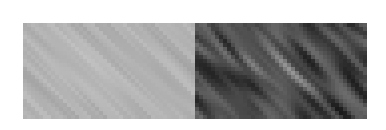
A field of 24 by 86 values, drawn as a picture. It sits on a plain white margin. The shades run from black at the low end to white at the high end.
The table splits into one row of 2 panels. Panel 1,1: high, slanting down to the right, faint in contrast. Panel 1,2: low, slanting down to the right.
